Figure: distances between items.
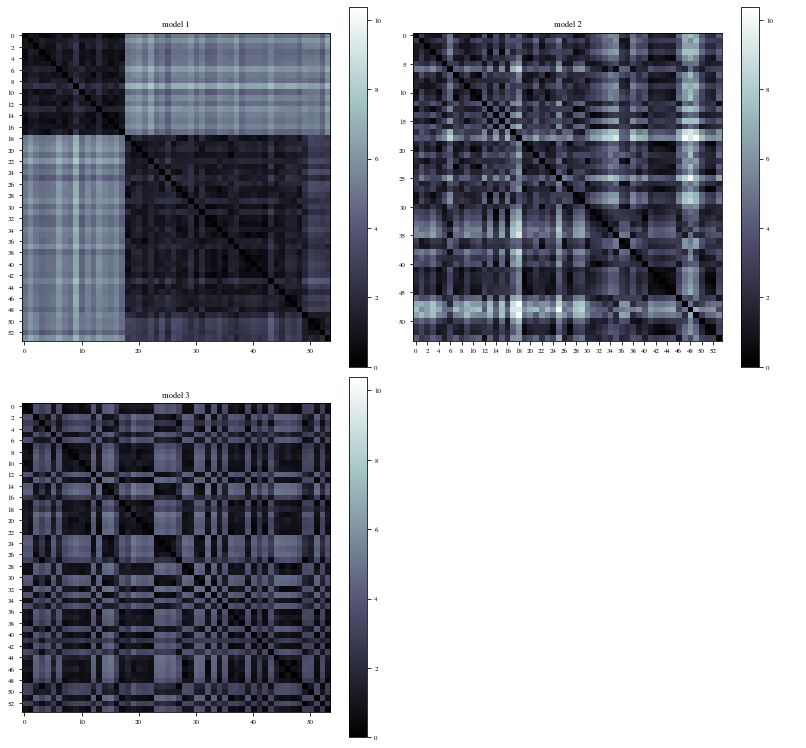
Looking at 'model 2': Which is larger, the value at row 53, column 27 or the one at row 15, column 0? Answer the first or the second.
the first
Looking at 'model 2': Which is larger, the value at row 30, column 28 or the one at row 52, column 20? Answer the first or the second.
the first
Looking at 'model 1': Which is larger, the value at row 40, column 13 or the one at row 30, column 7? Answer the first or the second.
the first
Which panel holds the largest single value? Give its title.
model 2
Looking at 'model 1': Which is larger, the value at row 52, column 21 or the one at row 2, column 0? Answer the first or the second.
the first
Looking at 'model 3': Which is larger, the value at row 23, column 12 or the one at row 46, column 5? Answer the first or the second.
the second
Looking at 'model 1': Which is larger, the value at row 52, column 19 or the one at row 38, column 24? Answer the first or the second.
the first
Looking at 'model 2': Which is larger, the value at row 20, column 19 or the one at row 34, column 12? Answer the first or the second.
the second
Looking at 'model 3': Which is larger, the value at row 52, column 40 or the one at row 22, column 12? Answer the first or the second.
the second
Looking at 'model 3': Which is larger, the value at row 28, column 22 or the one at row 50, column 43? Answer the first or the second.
the second
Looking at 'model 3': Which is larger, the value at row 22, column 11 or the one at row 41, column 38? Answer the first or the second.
the second
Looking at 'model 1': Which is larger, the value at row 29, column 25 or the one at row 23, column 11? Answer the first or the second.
the second
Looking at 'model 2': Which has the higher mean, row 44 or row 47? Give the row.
47
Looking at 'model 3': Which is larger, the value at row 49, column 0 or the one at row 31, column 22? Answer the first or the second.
the second
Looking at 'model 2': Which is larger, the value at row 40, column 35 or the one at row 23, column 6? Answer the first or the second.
the second
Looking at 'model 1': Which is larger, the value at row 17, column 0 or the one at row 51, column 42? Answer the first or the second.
the second
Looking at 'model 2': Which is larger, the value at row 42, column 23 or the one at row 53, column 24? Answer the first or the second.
the second
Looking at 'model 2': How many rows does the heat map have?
54
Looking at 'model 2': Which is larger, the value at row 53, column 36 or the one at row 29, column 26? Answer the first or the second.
the second
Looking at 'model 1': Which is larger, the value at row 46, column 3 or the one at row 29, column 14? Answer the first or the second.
the second
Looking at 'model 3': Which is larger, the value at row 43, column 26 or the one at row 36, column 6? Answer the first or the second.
the second
